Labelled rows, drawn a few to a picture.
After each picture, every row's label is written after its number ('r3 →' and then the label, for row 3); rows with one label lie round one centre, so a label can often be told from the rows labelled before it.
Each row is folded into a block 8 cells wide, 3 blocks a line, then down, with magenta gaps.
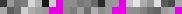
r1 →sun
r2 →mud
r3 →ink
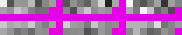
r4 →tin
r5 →sun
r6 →tin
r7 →ink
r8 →ink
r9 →ink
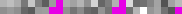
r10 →ink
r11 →ink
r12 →tin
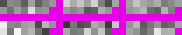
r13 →mud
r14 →ink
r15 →ink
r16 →tin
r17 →sun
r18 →mud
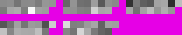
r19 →mud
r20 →mud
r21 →sun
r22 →sun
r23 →tin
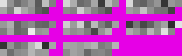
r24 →tin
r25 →tin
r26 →tin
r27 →mud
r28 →ink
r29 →sun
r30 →sun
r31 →ink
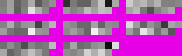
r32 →mud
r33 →sun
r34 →ink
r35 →mud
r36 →mud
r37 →tin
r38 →mud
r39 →sun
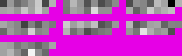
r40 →sun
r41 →mud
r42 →sun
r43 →mud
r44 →ink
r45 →tin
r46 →mud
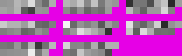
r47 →ink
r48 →ink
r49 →sun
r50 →ink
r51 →tin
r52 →tin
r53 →mud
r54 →tin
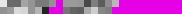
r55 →tin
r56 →mud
